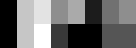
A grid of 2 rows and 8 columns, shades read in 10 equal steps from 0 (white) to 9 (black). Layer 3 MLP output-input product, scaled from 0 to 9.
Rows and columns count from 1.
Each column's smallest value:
9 2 0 4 3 8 5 4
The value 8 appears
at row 1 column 6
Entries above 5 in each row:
2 6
